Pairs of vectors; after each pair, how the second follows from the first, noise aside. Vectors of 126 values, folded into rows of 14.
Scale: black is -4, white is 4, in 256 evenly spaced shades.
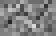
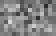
sign-scrambled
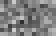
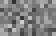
sign-scrambled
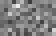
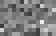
shuffled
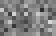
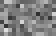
shuffled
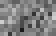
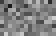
shuffled
